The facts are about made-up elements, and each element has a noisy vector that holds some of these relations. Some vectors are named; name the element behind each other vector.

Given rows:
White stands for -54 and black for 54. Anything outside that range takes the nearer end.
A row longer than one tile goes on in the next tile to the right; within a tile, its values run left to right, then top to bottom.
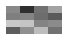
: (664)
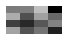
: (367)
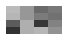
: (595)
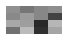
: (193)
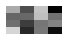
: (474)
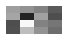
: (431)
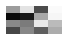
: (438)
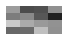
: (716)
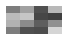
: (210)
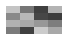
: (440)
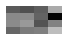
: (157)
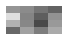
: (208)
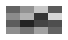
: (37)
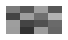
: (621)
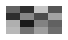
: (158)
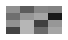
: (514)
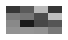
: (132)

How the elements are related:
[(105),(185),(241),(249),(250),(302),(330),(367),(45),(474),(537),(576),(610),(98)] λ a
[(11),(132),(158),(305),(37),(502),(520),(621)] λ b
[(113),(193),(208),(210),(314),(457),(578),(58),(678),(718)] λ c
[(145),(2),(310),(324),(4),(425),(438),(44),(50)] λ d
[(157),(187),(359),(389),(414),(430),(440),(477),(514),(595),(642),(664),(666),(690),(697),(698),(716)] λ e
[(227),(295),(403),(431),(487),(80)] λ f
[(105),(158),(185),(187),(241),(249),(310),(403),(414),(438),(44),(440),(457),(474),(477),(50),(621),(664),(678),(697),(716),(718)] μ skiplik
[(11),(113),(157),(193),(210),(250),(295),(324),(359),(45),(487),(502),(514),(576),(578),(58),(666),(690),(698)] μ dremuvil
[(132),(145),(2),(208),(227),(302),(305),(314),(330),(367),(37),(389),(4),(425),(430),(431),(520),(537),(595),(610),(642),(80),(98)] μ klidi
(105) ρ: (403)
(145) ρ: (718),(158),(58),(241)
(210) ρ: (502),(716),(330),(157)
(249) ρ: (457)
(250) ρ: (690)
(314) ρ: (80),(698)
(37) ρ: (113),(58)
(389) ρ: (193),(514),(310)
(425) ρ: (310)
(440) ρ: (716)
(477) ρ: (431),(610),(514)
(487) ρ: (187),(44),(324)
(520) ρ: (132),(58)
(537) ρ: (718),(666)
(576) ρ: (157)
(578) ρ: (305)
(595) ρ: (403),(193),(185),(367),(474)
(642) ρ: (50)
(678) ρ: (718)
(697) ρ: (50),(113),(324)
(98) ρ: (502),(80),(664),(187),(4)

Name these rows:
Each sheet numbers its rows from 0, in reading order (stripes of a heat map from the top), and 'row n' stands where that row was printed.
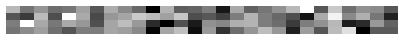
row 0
(403)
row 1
(314)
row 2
(578)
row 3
(330)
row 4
(414)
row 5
(425)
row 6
(576)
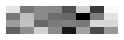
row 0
(477)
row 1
(4)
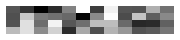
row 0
(690)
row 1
(2)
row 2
(11)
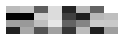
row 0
(310)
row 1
(324)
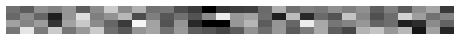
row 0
(666)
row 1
(697)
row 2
(227)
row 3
(305)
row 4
(698)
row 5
(80)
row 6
(430)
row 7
(98)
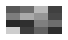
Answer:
(45)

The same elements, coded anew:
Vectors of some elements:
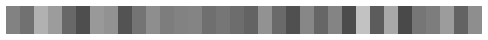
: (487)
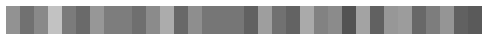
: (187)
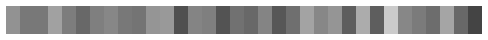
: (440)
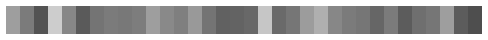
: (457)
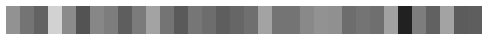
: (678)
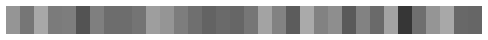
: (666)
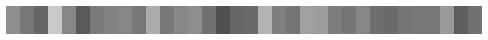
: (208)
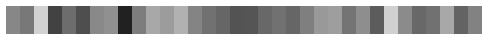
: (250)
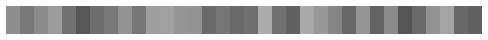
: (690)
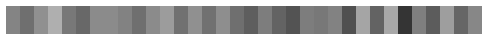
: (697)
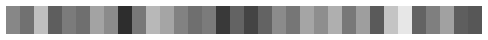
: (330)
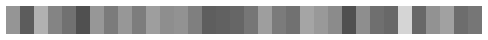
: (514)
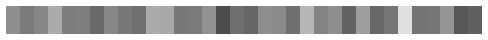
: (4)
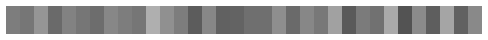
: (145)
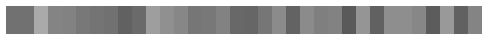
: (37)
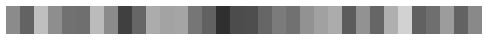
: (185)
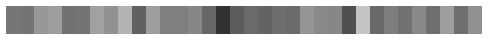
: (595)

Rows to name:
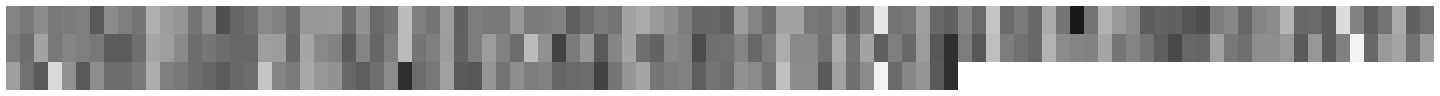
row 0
(2)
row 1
(305)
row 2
(241)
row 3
(132)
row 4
(210)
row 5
(431)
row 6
(718)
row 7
(502)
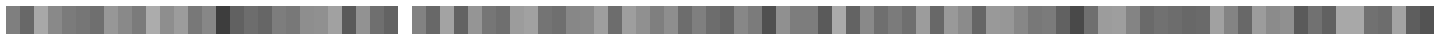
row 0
(425)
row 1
(642)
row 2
(158)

